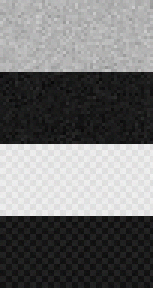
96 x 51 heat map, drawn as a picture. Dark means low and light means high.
The table splits into 4 rows of 1 panel. Panel 1,1: high, fine-grained, faint in contrast. Panel 2,1: very low, fine-grained, faint in contrast. Panel 3,1: very high, checkered, faint in contrast. Panel 4,1: very low, checkered, faint in contrast.
